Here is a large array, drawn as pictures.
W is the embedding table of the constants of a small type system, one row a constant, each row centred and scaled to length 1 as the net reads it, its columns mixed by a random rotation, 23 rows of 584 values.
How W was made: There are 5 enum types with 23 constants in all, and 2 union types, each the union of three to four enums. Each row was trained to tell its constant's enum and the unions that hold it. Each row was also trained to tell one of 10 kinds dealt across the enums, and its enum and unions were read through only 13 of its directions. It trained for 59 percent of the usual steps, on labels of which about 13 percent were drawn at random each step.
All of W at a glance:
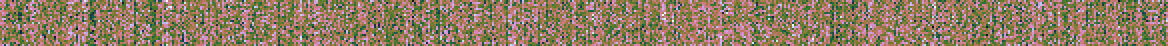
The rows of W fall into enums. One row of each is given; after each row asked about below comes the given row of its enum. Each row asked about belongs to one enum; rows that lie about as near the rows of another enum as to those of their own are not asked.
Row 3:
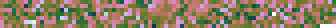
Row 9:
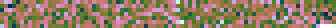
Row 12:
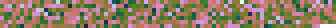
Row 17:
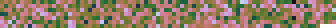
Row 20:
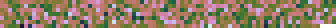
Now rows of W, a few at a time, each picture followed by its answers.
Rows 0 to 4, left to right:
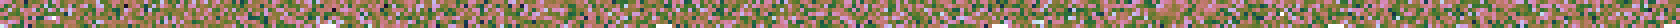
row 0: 20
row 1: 3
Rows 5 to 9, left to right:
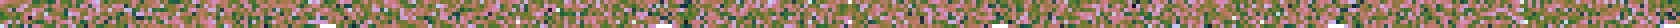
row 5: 20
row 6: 12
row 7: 9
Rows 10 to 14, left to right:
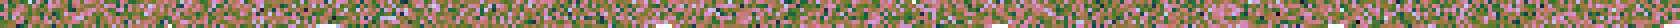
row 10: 12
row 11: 20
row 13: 17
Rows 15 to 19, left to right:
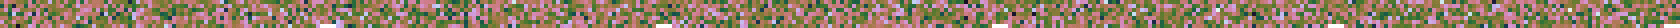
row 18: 3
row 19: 3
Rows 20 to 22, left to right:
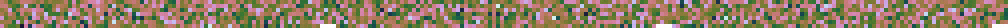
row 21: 12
